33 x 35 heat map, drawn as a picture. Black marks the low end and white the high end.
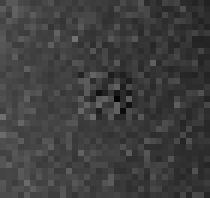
Grain: fine. Odd patch: rougher, in the centre. Slope: up to the left. Roughest part: centre. Stripes: none.
